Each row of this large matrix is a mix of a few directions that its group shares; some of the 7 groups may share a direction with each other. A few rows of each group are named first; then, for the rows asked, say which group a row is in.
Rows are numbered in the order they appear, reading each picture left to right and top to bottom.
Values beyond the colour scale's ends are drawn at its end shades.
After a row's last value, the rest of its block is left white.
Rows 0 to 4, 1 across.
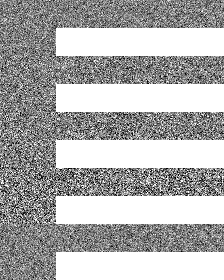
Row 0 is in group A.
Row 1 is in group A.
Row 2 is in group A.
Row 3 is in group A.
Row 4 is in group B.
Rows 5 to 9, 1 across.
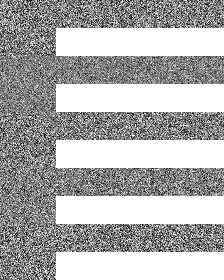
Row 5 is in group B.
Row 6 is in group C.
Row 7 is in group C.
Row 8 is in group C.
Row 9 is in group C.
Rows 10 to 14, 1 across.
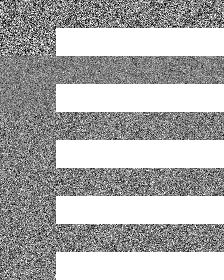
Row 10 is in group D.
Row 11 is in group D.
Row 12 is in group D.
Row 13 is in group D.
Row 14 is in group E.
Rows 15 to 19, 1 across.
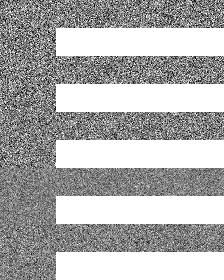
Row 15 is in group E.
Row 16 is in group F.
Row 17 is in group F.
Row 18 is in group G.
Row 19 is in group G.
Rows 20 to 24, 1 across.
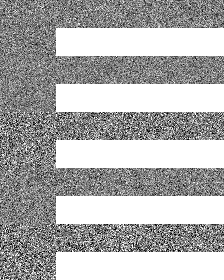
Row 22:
F
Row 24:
A
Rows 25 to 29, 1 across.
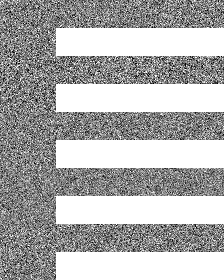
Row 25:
E
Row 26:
C
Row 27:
D
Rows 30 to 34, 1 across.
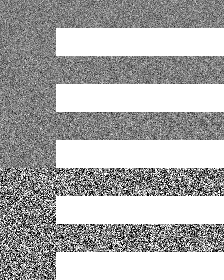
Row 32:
B
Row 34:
D
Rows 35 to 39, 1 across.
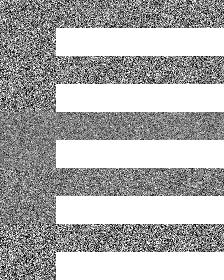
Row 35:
E
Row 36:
F
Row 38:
D
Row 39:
F
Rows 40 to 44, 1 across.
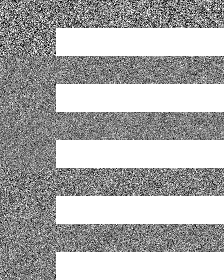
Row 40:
B
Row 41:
D
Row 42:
A
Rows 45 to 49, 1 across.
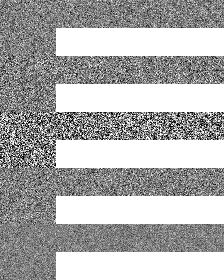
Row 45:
B
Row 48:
E
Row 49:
A
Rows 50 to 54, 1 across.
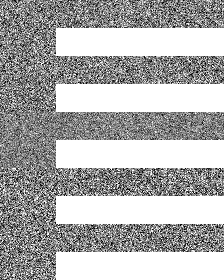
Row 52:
D
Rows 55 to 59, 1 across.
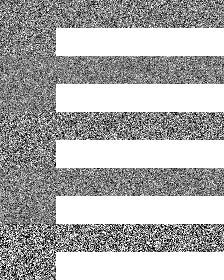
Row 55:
E
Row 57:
F
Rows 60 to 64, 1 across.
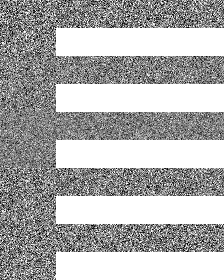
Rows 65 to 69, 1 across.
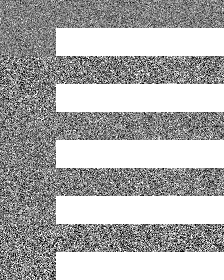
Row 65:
A
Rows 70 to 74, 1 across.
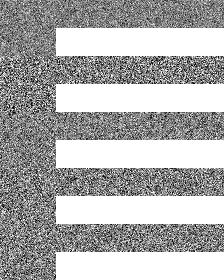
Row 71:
E
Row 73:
F
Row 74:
E
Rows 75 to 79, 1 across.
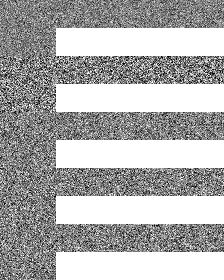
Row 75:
D
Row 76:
A
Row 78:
D
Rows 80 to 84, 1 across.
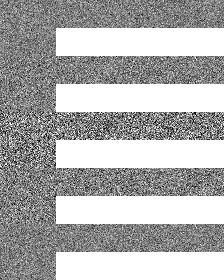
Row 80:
G
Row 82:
E
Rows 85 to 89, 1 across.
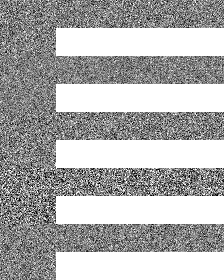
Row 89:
C
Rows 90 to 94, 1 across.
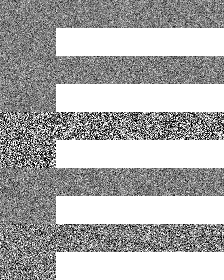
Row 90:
A
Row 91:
G
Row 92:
D
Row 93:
B
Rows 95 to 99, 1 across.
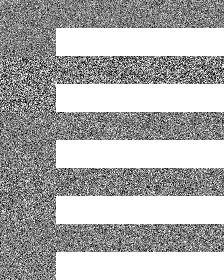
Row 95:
E
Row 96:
A
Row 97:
A
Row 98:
F
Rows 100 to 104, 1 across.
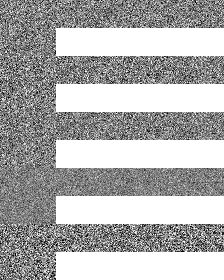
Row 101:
F
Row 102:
F
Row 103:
C
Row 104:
D
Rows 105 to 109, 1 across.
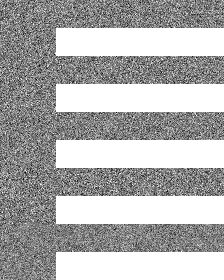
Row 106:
E
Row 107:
E
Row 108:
B
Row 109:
A
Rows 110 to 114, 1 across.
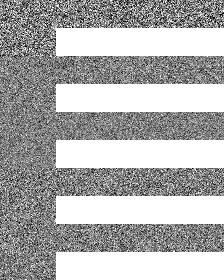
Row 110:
A
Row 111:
A
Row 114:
B
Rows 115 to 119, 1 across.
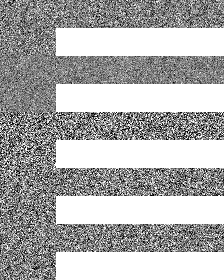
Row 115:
C
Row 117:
E
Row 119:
C
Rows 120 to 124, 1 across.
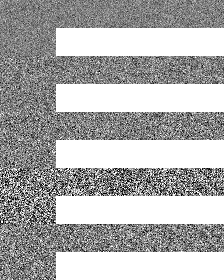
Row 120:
E
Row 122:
E
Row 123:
A
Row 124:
B
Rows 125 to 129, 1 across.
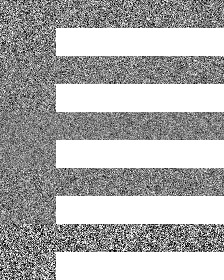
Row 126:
D
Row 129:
D
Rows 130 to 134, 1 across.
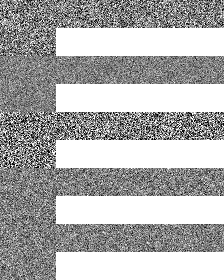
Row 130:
B
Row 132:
E
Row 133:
A
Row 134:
F
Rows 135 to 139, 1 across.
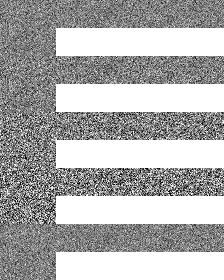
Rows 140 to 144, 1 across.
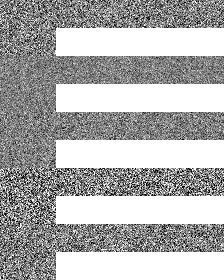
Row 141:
C
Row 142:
D
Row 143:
E
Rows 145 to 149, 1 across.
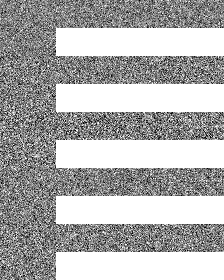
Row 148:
B
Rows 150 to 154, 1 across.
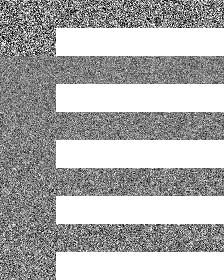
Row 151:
D
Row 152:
D
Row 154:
C
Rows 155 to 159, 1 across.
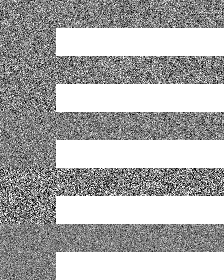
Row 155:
C
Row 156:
C
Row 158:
E
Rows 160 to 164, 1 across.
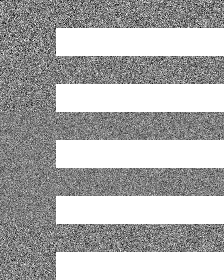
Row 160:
D
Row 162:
A
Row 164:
D
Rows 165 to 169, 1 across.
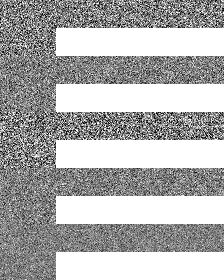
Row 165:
A
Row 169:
B
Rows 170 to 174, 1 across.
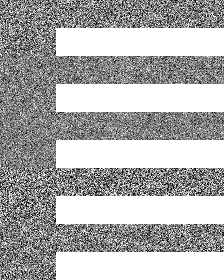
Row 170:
G
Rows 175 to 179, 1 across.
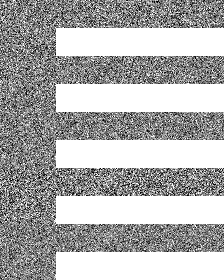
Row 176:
F
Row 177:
F
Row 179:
G
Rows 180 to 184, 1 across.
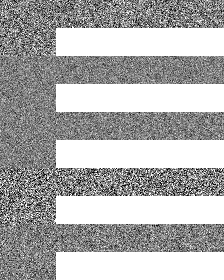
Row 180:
A
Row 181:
F
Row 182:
A
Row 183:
E
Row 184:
C
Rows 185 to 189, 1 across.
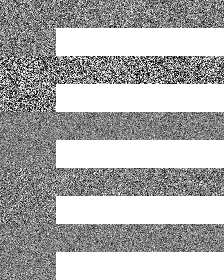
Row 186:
G
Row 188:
A
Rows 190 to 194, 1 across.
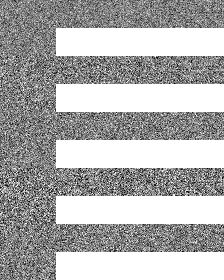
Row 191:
C
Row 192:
G
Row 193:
B
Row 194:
D
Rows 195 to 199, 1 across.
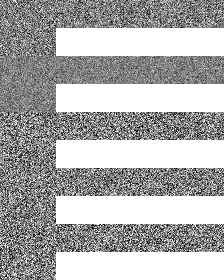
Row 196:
D
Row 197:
G
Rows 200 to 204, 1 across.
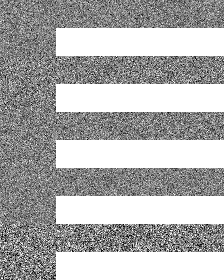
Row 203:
F
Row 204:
A
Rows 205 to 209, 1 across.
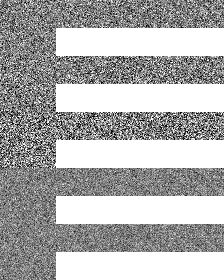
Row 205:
B
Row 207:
E
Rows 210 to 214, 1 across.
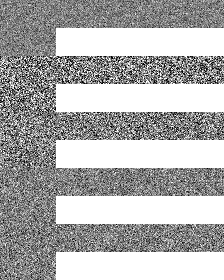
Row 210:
C
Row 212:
G
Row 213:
B
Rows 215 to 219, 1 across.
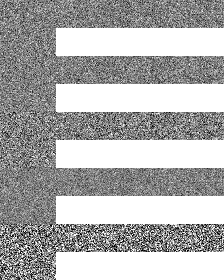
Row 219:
F
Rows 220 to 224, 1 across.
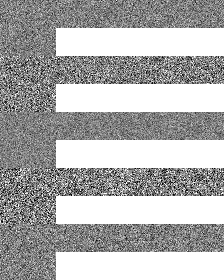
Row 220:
F
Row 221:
E
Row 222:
D
